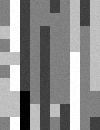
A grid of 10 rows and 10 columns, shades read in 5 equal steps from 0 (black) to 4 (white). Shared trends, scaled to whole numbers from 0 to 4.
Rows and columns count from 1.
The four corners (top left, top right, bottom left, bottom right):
2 3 2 1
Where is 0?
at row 8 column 3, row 9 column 3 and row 10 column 3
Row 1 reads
2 4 1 2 2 1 2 3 1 3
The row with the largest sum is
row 7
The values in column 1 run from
2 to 3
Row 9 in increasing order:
0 1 1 2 2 3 3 3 3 4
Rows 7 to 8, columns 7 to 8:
2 4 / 2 4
